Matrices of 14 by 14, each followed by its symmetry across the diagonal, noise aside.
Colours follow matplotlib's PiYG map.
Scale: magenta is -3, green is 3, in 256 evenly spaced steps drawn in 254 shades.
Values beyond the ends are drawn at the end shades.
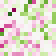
antisymmetric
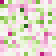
neither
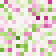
antisymmetric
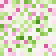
symmetric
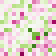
symmetric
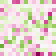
neither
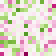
neither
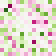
antisymmetric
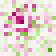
symmetric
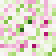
symmetric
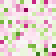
neither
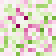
symmetric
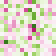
neither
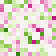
antisymmetric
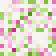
antisymmetric
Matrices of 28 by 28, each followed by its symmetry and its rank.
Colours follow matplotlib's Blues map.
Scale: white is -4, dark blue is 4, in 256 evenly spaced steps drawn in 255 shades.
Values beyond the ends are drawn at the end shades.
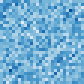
symmetric, full rank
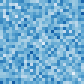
symmetric, full rank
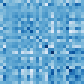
symmetric, rank three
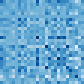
symmetric, rank three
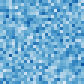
antisymmetric, full rank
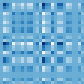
symmetric, rank one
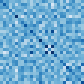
symmetric, rank five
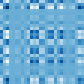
symmetric, rank one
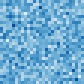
antisymmetric, full rank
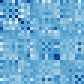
symmetric, rank five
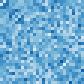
symmetric, full rank
